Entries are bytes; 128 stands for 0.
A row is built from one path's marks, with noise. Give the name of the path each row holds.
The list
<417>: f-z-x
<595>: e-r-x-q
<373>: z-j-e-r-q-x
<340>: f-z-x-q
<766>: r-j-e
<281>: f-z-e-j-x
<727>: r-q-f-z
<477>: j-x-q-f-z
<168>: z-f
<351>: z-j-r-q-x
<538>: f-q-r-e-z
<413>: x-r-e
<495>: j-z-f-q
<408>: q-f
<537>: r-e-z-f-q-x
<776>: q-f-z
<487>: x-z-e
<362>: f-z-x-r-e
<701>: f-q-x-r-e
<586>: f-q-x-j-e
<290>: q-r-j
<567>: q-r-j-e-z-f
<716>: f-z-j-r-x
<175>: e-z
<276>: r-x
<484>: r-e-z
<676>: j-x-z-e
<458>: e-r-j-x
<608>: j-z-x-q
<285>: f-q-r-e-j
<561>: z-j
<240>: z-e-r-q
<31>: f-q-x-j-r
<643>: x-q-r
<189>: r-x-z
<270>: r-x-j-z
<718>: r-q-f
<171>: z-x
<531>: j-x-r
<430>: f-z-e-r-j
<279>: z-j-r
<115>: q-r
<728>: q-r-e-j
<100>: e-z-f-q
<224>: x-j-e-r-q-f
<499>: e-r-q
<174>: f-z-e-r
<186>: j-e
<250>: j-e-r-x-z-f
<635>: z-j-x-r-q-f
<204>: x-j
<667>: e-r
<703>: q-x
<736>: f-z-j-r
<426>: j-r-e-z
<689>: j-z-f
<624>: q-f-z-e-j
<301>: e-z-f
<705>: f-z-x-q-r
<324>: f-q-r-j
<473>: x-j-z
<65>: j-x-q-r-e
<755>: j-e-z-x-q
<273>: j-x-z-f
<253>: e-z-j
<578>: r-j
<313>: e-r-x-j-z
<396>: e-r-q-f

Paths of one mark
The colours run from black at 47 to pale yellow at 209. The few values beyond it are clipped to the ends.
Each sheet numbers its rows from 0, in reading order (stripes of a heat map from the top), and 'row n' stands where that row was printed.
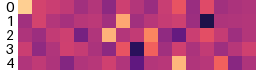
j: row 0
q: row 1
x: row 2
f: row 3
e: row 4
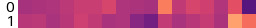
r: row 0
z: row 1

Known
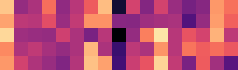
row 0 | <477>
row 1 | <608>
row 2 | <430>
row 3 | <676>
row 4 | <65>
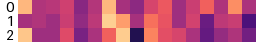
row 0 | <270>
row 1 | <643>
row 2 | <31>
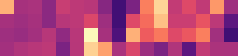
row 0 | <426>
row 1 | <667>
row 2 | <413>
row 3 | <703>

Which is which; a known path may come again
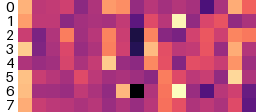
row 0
<608>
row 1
<186>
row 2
<417>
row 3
<716>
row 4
<189>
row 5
<279>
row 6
<285>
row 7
<578>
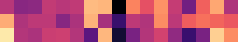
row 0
<537>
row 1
<676>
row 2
<495>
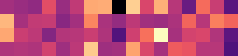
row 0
<701>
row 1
<473>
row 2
<766>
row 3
<276>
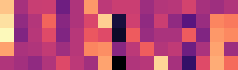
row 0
<204>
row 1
<477>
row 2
<273>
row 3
<351>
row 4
<100>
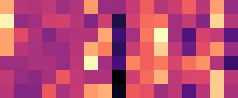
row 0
<270>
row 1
<736>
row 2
<728>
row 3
<373>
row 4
<413>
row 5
<174>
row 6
<705>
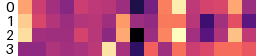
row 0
<426>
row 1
<290>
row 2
<567>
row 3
<487>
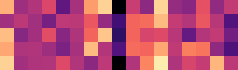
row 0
<586>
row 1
<667>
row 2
<31>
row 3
<458>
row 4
<430>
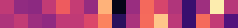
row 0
<727>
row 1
<499>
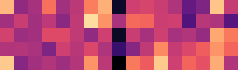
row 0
<635>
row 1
<643>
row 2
<168>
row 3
<175>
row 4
<250>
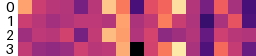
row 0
<65>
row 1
<115>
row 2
<703>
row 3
<396>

